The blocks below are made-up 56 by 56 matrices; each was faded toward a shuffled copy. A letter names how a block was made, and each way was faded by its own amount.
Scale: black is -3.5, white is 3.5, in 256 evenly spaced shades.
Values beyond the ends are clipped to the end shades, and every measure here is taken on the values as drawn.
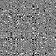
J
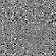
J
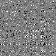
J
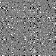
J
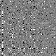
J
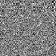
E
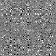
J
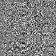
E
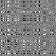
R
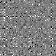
J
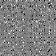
J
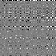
R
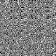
E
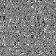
J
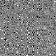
J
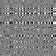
R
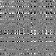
R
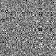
E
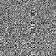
E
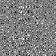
J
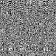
E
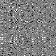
J
